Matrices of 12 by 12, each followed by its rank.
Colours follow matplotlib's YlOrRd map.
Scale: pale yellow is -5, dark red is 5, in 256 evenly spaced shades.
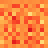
two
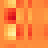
one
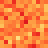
full rank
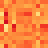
two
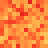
full rank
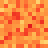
full rank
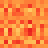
two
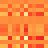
one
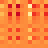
one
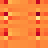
one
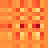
one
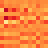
two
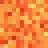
full rank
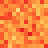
full rank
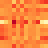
two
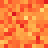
full rank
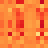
two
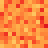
full rank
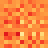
two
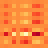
one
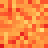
full rank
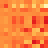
two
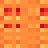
one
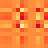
one
